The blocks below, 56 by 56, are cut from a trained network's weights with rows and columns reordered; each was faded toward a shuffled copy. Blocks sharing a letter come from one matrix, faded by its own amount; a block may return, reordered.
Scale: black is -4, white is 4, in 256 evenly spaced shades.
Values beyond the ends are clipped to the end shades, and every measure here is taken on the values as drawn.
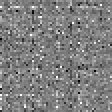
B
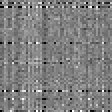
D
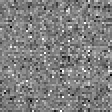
B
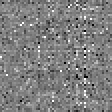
B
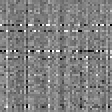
D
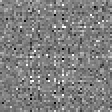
B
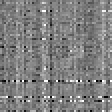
D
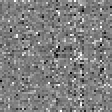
B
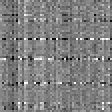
D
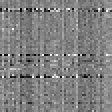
D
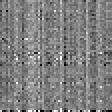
D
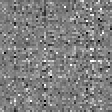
B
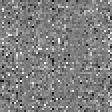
B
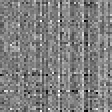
D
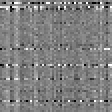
D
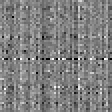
D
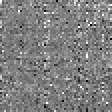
B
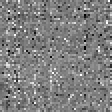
B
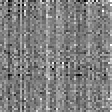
D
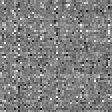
B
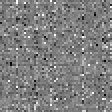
B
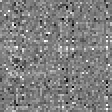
B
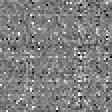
B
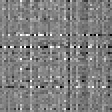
D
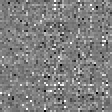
B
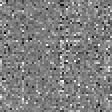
B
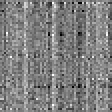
D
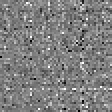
B
